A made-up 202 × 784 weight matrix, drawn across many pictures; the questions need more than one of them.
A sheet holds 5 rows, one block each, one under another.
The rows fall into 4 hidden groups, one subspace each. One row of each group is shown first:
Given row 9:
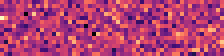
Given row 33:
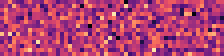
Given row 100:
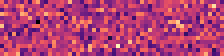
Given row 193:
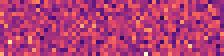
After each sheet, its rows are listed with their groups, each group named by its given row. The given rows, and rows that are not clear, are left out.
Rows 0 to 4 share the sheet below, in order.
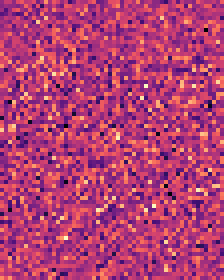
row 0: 100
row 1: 100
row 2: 193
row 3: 193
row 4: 193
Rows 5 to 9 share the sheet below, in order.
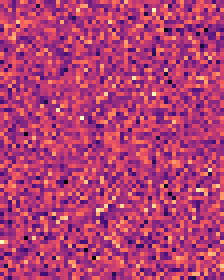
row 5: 33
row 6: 193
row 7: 33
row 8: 193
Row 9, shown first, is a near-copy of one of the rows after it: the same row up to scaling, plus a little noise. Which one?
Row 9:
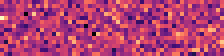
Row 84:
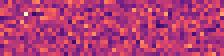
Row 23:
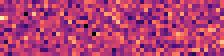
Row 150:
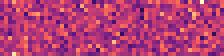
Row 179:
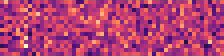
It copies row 23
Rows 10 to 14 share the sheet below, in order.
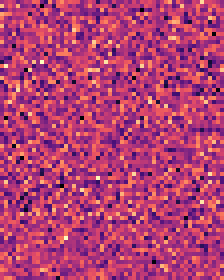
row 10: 100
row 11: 100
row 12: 33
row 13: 100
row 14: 193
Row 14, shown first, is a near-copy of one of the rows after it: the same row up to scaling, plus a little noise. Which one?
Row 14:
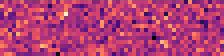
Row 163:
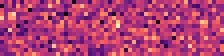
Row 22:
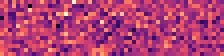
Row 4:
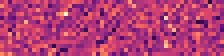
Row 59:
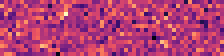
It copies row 59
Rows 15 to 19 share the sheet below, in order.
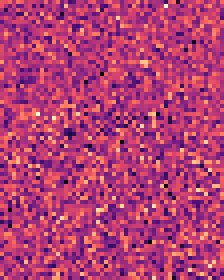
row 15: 100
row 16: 9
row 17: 33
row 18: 193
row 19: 33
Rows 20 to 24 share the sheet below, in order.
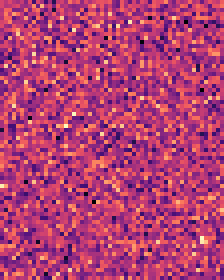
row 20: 100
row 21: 100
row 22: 193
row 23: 9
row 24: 33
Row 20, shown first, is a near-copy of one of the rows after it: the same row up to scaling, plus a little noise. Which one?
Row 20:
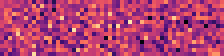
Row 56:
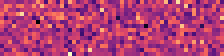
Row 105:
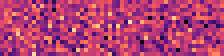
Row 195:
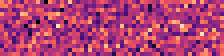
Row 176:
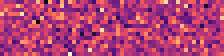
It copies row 105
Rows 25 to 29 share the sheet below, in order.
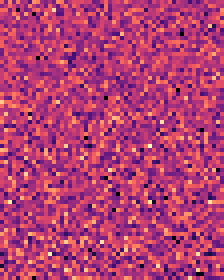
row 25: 9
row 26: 9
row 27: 9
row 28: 33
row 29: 33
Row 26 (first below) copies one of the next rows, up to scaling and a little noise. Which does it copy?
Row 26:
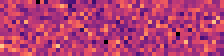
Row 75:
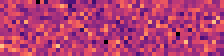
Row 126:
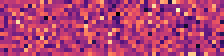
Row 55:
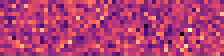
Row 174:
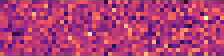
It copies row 75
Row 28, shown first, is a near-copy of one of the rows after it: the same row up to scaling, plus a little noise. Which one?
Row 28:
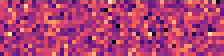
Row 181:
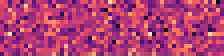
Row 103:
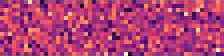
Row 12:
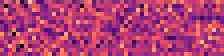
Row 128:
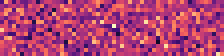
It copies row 181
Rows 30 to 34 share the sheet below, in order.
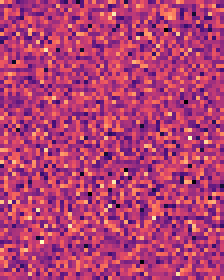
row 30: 33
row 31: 9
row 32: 9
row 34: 9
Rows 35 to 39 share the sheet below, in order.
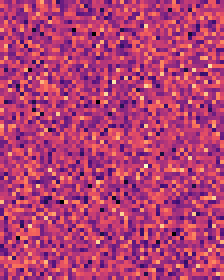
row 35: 33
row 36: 100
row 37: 193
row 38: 33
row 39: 33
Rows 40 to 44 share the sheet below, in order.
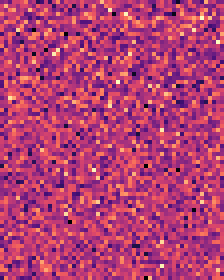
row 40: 33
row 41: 33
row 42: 193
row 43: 100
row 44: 193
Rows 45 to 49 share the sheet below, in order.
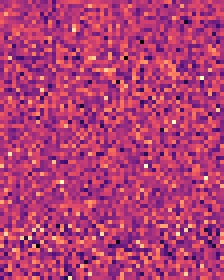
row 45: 100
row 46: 33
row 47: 193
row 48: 9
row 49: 100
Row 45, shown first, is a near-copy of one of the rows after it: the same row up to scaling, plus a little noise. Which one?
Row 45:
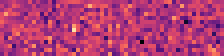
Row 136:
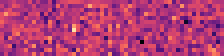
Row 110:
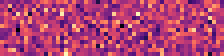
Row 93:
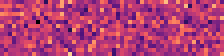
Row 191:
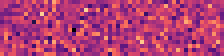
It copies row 136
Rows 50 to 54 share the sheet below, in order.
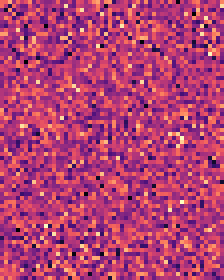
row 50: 100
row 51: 33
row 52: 100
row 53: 9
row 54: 100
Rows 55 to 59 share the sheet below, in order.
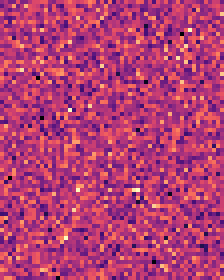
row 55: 9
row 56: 100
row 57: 100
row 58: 193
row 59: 193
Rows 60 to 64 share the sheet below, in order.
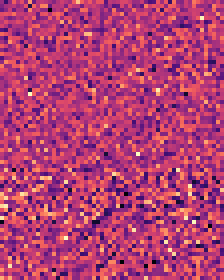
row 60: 9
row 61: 33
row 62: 9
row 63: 9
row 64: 193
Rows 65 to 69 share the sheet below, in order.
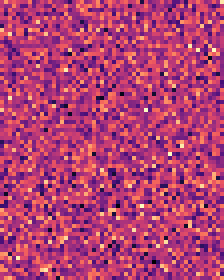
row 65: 100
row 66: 193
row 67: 9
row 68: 9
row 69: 193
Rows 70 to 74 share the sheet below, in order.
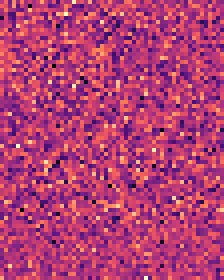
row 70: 193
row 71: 100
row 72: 33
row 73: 9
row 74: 193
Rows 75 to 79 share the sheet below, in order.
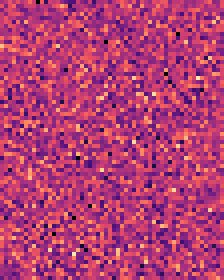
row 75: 9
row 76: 193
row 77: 9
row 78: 33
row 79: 100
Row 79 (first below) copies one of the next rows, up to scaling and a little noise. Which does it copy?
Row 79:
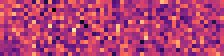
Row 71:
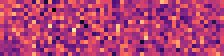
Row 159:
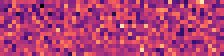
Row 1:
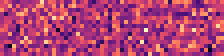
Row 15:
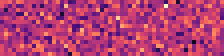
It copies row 71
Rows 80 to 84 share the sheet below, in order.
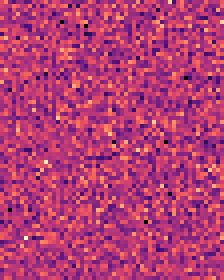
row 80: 9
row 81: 100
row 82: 33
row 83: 193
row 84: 9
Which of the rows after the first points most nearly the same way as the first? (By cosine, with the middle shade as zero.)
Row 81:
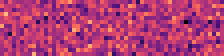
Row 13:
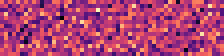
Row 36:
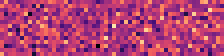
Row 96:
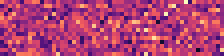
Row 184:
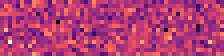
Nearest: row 13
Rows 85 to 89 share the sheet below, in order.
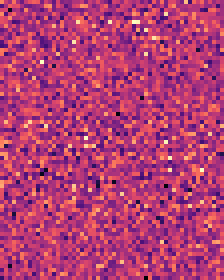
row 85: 193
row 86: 100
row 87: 9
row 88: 100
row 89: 193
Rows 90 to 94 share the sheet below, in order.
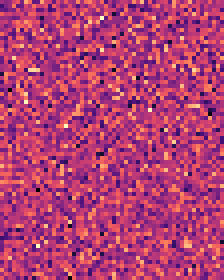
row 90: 9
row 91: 9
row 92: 193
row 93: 100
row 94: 100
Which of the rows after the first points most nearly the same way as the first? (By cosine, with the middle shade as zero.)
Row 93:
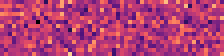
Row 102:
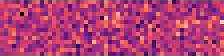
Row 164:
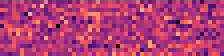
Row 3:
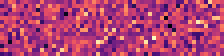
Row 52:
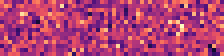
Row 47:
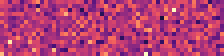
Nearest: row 52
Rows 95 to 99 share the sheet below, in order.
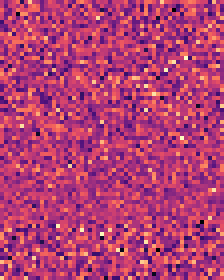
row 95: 33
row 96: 193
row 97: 100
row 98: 33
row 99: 33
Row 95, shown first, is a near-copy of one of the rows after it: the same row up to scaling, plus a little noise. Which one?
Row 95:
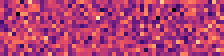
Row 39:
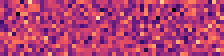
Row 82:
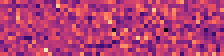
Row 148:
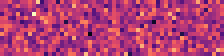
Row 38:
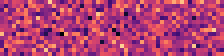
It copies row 39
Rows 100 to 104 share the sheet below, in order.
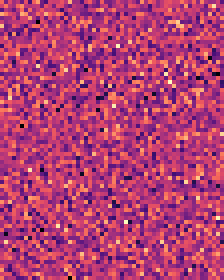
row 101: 193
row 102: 9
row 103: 33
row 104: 100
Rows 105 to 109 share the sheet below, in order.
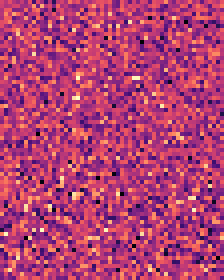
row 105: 100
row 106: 193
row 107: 100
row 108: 100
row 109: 100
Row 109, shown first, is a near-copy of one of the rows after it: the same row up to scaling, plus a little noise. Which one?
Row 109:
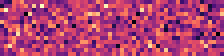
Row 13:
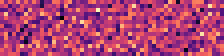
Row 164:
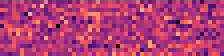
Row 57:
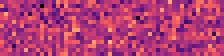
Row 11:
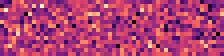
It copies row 11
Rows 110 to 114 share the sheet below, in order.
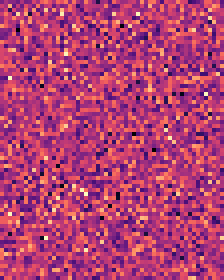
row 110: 100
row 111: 9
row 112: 193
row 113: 100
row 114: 9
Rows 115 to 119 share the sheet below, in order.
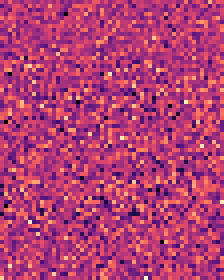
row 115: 193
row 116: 9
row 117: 100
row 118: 9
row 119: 193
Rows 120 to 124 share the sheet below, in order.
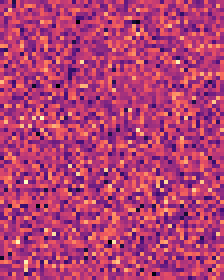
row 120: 193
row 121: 33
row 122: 100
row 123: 9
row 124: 9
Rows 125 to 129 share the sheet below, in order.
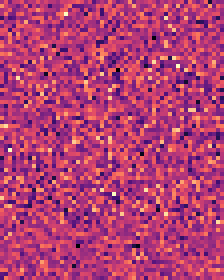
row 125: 193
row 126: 9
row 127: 100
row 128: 33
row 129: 193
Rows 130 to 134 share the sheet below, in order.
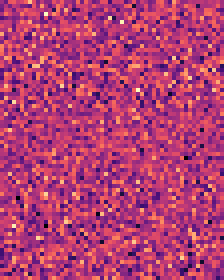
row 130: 9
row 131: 100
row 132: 9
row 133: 100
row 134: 9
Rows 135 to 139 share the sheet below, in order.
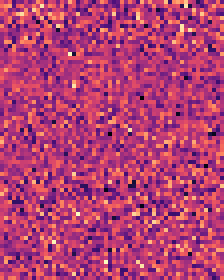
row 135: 100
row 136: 100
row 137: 33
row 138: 9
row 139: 100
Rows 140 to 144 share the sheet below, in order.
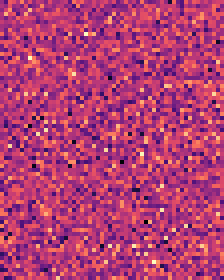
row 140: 9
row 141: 33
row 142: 100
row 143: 193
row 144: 193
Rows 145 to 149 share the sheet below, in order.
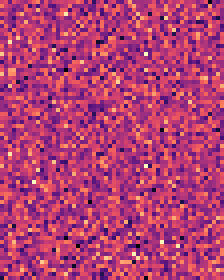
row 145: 193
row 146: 193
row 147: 193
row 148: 33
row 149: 193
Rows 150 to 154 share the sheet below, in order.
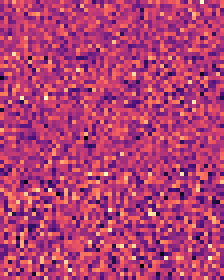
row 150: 9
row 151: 9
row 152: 9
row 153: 100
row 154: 33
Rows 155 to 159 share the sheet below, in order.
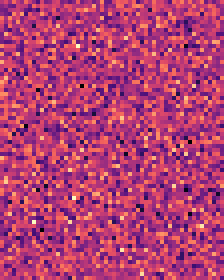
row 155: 9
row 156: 9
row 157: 9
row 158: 100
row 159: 100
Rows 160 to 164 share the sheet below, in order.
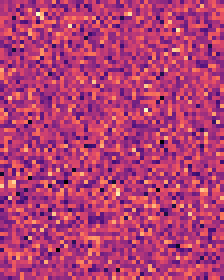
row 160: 33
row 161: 193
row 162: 9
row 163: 193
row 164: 100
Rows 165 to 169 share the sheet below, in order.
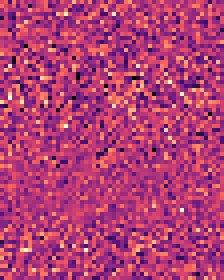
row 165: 193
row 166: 193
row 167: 193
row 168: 193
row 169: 9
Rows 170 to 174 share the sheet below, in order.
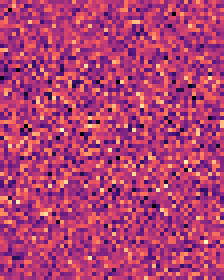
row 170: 193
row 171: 100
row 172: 100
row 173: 193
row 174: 9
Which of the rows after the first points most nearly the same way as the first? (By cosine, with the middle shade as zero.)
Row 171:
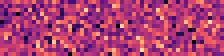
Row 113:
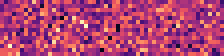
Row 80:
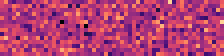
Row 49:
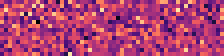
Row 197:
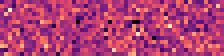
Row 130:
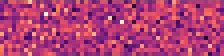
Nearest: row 113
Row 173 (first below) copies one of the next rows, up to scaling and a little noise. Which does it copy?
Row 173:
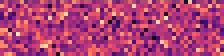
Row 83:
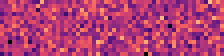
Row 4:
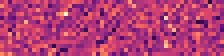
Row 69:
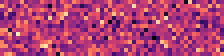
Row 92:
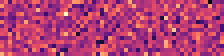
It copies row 69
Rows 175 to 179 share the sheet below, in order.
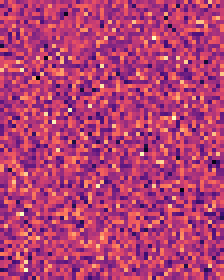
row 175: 193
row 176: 100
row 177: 100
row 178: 33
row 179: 9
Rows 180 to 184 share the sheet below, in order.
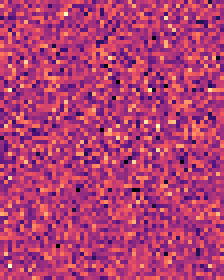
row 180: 193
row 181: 33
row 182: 9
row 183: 193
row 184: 33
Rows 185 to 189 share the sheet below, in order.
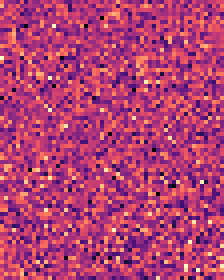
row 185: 9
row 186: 33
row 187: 193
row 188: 9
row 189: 9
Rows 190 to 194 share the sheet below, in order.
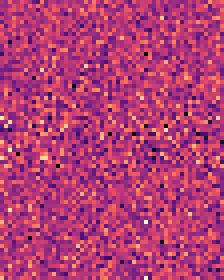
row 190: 193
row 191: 100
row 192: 193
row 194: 193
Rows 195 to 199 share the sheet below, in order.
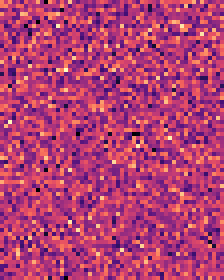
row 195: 100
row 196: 193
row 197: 193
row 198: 100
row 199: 100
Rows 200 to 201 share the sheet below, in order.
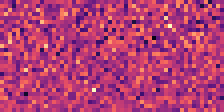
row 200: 193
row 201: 9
